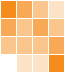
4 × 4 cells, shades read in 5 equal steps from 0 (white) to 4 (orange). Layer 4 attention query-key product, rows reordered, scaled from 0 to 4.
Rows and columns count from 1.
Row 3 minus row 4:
2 1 1 -1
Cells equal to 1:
3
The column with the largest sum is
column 4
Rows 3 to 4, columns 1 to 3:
2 2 2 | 0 1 1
